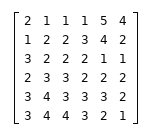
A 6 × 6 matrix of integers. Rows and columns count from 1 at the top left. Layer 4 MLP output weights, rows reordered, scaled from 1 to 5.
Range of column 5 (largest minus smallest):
4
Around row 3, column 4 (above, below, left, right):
3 2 2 1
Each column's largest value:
3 4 4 3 5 4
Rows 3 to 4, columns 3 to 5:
2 2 1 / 3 2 2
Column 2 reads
1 2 2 3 4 4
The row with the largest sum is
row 5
